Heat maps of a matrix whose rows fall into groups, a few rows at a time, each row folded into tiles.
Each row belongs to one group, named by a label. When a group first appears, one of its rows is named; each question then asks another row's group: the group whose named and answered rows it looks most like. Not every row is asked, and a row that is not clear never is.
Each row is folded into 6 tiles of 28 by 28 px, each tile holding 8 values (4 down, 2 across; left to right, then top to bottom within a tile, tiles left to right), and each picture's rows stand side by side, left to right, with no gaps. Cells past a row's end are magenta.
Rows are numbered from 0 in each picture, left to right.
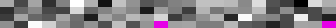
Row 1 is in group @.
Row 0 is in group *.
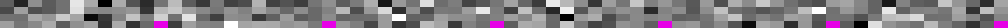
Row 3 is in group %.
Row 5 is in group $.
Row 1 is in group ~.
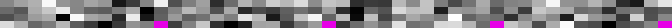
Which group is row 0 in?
@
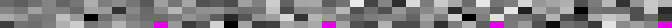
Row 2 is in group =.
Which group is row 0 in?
~
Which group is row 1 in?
=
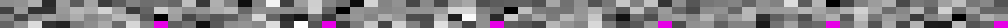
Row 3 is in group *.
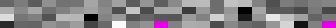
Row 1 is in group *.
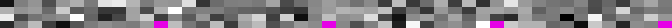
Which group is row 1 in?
=
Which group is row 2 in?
=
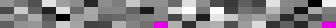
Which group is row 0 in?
%
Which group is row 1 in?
$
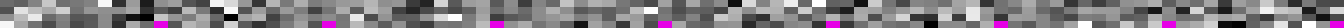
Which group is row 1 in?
%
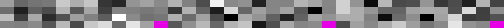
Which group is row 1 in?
%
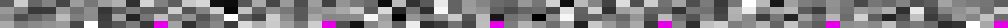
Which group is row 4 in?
*
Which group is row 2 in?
=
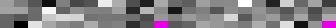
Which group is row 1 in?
*
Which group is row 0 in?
$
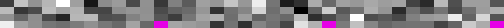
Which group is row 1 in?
@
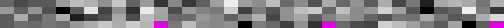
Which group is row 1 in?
%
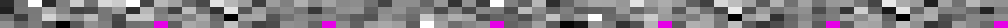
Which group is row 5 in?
%
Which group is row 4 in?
%
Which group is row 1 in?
%
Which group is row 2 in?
$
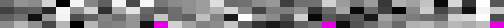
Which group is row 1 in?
@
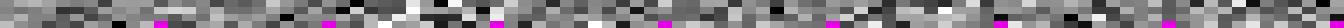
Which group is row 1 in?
$
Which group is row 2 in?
*
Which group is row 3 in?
$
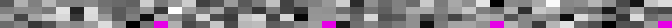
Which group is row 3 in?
@
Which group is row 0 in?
*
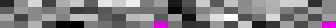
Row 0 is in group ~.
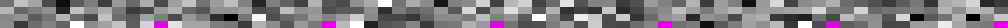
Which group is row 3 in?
=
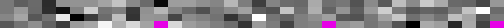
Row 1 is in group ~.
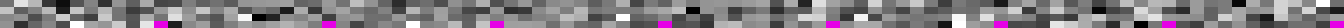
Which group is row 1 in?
~
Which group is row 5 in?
*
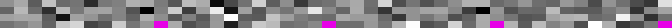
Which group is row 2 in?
%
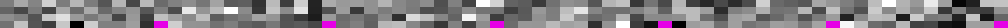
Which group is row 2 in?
@
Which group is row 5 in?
@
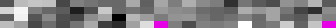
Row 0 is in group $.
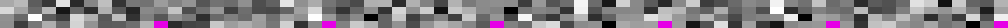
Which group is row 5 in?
*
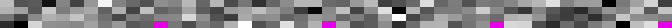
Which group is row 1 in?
%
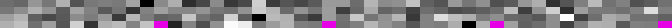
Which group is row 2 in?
*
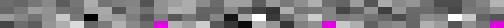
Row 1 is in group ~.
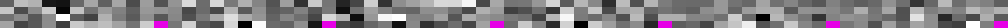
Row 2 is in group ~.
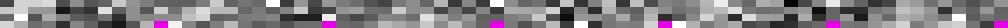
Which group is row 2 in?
$
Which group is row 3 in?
=
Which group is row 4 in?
@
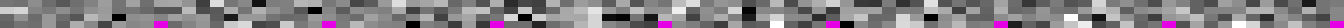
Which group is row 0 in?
$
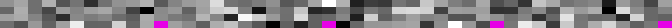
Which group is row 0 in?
%
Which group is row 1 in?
@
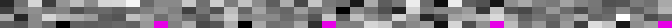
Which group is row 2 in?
*
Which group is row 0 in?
~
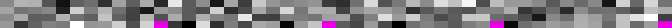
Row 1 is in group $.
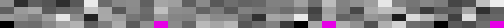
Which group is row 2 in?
@
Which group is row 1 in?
*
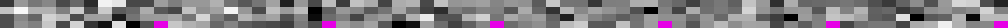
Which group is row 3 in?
%
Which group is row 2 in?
~
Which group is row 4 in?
*
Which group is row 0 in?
$
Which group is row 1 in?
@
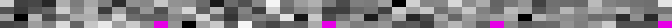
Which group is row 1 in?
=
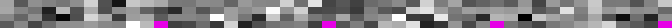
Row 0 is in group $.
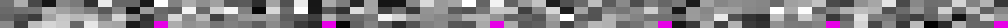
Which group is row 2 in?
~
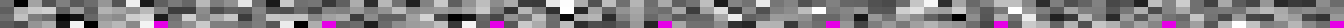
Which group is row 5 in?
*
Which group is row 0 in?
=
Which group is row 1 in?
*
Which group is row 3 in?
%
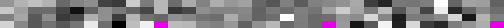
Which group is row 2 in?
=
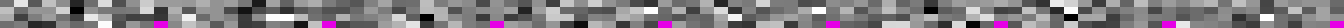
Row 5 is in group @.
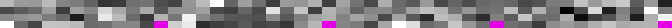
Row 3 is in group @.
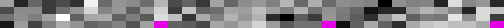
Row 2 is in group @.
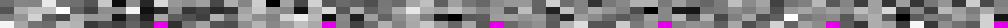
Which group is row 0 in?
@
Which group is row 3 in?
%
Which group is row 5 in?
=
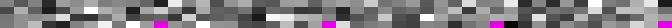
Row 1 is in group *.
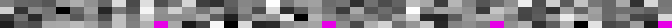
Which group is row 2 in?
*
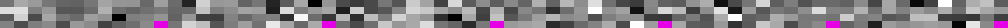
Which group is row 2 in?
*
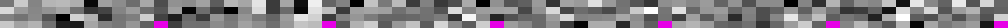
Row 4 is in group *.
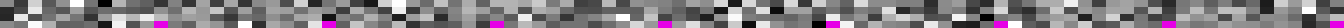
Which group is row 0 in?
*
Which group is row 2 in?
%
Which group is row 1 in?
=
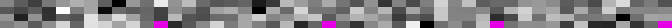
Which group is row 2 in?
=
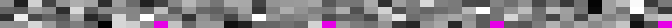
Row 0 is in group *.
